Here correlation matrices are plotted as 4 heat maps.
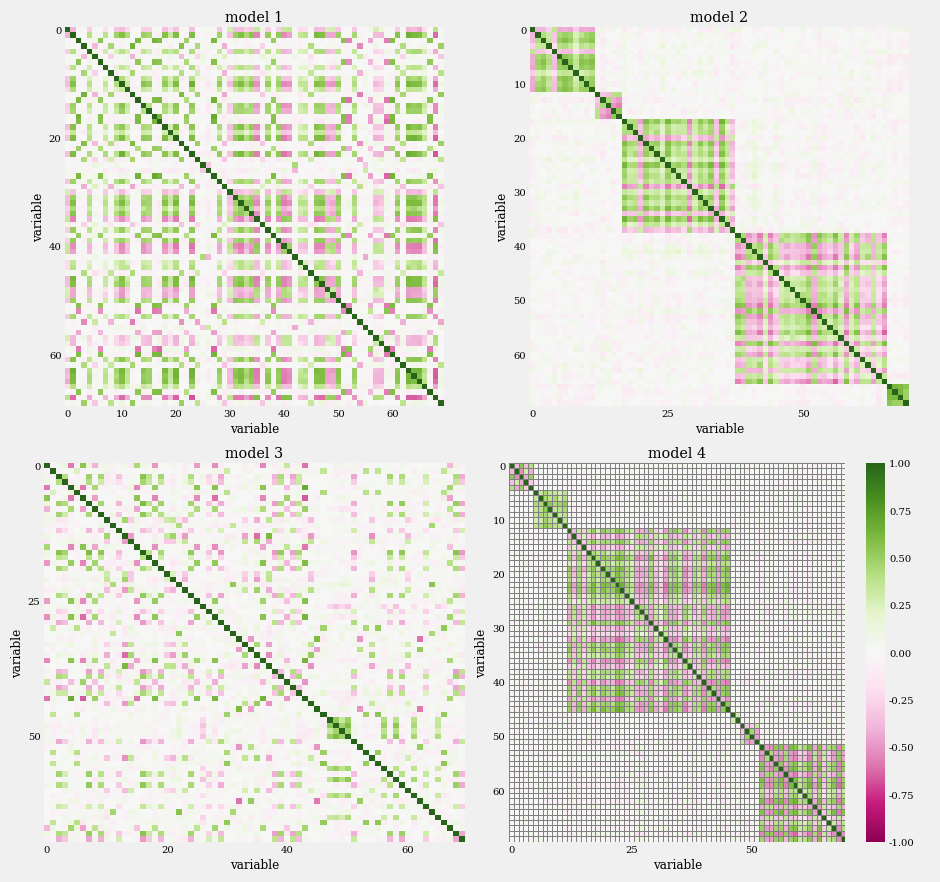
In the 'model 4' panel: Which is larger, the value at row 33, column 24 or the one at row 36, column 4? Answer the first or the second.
the first
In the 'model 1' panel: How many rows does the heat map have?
70
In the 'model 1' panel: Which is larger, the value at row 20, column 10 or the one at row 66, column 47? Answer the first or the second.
the first
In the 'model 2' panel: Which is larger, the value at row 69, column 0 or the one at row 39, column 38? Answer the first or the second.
the second
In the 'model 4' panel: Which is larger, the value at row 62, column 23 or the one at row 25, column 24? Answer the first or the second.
the second
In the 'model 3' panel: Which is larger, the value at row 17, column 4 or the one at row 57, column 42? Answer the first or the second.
the second
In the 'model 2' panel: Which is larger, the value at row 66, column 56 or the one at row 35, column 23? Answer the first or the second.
the second
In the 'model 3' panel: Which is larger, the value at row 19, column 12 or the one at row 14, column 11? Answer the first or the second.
the second
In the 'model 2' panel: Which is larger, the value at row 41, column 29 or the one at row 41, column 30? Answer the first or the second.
the second
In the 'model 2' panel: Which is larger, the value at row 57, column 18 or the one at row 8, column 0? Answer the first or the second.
the first
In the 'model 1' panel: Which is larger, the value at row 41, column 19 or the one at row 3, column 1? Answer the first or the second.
the second
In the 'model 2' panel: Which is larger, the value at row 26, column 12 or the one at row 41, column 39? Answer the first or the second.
the first
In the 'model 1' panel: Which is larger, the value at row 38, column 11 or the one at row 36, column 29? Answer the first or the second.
the second
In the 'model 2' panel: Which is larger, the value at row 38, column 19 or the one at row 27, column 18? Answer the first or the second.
the second
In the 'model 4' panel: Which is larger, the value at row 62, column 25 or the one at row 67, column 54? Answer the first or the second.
the first
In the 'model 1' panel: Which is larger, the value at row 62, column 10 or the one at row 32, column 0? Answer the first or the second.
the first
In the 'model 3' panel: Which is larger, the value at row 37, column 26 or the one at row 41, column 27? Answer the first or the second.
the second
